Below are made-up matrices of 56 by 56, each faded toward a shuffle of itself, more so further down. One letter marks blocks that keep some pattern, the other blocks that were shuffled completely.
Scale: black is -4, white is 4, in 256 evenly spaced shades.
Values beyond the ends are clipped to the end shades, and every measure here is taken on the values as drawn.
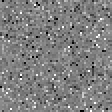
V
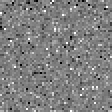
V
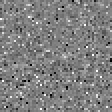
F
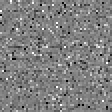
F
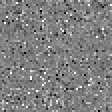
F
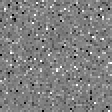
V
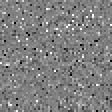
F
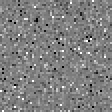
V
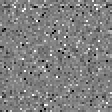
F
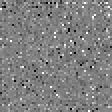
F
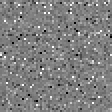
F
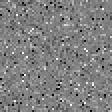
V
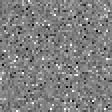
F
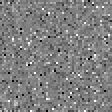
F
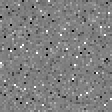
V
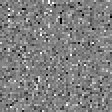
F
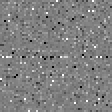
F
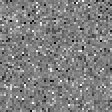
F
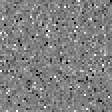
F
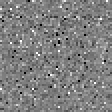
F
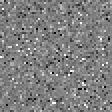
V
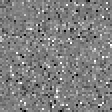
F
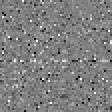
F
